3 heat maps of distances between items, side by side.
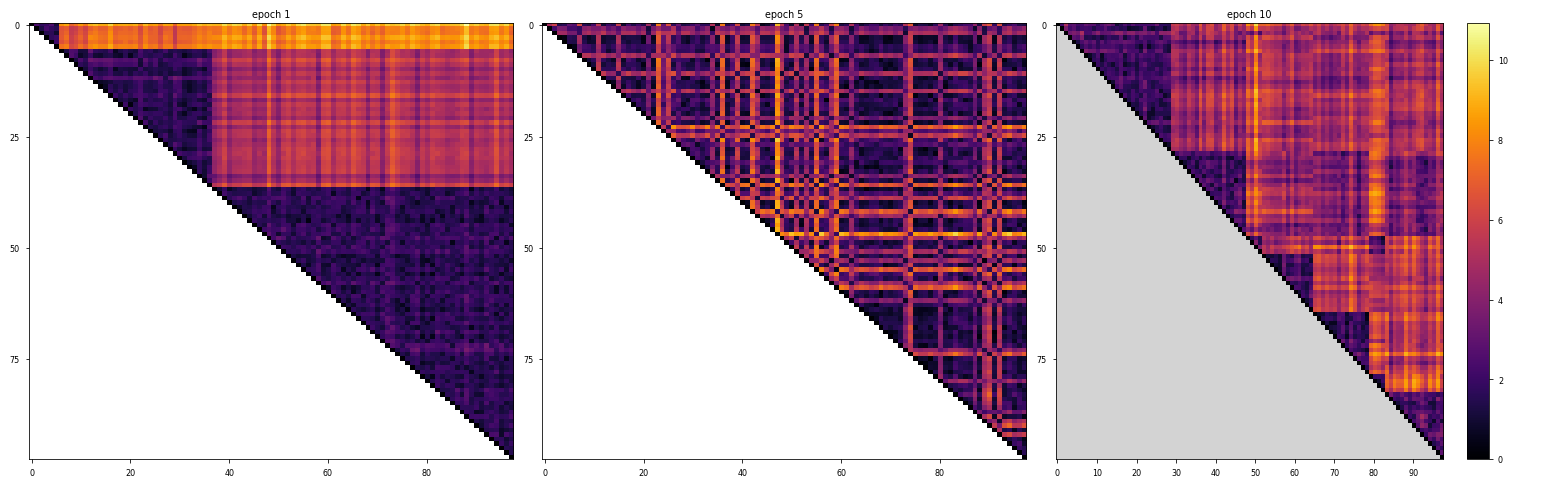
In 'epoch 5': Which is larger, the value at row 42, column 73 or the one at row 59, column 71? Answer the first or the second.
the second
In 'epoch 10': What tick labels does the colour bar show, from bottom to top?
0, 2, 4, 6, 8, 10
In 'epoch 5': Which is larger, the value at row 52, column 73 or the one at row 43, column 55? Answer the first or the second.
the second
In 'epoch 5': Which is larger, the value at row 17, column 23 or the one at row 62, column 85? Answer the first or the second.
the first
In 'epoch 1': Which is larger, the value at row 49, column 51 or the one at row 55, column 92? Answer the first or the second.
the second
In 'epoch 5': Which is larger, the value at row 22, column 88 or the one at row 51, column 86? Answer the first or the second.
the second
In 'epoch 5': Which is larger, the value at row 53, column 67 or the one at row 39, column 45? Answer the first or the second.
the second
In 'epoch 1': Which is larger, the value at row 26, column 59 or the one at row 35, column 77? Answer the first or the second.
the first
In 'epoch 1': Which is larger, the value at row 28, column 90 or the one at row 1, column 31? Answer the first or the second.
the second
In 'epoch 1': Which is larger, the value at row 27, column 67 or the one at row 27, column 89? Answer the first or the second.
the first
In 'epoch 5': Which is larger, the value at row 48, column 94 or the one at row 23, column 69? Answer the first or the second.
the second
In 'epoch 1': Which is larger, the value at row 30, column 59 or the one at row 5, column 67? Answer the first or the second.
the second
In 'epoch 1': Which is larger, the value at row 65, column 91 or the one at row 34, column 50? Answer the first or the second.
the second
